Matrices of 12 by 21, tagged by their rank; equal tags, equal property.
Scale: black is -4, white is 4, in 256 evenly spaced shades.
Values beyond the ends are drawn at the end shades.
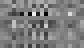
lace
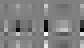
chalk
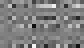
lace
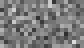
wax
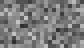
wax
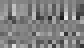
lace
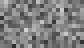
wax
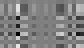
chalk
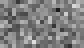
wax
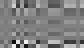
chalk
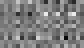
lace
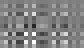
chalk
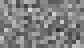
wax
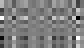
chalk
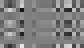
chalk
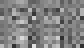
lace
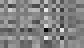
lace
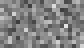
wax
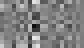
lace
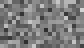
wax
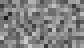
wax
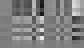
chalk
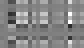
chalk
